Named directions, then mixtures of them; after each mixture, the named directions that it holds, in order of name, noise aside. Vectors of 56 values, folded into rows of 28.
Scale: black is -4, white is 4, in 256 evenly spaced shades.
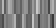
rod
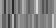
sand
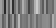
sand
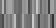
rod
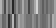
sand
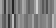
sand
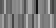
rod, sand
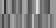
rod, sand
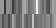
rod, sand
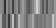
sand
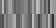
rod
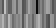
rod, sand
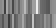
rod, sand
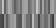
rod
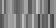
rod
